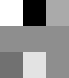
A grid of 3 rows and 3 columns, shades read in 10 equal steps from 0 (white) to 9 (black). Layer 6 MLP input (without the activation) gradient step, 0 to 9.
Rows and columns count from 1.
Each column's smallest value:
0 1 3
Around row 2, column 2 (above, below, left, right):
9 1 4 4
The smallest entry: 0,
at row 1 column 1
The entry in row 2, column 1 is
4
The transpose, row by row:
0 4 5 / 9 4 1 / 3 4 4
